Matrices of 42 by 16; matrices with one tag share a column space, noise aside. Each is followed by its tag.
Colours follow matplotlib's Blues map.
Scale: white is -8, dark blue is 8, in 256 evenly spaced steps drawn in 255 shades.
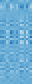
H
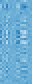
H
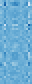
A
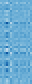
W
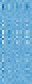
H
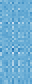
W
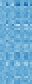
A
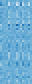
A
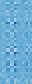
W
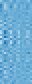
H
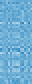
W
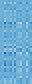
W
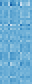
A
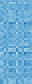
W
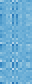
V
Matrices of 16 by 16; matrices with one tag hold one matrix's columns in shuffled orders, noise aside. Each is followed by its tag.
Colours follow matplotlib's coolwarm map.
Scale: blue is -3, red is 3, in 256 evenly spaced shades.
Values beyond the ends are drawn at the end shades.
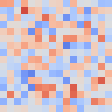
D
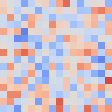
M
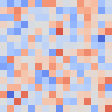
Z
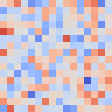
Z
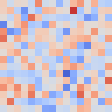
D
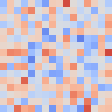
M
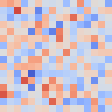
D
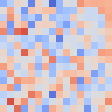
Z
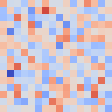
D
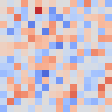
D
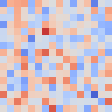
Z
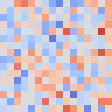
Z
